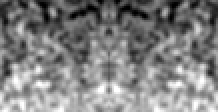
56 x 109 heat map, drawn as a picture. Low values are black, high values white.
Mirror symmetry: left to right. Grain: blotchy. Lone odd cells: none. Slope: up to the bottom.
